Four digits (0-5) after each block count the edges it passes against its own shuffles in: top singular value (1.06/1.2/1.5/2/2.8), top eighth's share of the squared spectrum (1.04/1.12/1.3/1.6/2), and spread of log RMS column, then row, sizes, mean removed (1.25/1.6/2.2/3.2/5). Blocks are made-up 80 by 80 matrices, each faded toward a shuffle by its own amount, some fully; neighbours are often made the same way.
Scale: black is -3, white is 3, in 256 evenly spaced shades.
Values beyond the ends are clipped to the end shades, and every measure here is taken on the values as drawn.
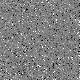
1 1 1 0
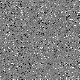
1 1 1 1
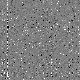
3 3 2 1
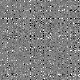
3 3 3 3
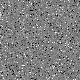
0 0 0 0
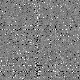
2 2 1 2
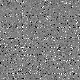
2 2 1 2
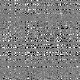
2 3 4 4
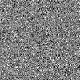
3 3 1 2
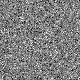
2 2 0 0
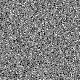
2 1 0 0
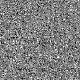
3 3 1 1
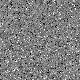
0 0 0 0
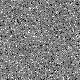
0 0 0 0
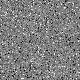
0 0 0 0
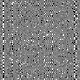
5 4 3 2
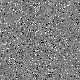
2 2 1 0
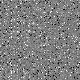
3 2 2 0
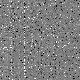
3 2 1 0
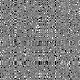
5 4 3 2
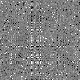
4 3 2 2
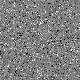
0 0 0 0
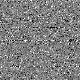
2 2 0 2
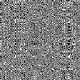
4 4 3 2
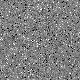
1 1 0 0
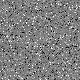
1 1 0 0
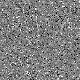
3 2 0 0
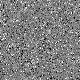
3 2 0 0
